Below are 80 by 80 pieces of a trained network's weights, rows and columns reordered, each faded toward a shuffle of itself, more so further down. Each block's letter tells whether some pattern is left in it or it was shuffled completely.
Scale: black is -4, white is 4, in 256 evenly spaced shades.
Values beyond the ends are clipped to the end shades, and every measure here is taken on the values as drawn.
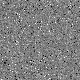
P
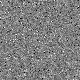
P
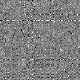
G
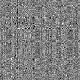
G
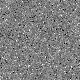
P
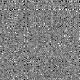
G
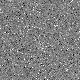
P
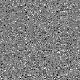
G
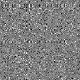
G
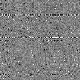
G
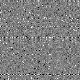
G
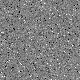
P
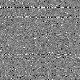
G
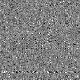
G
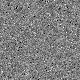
P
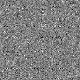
G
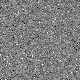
P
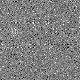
G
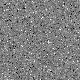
P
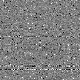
G
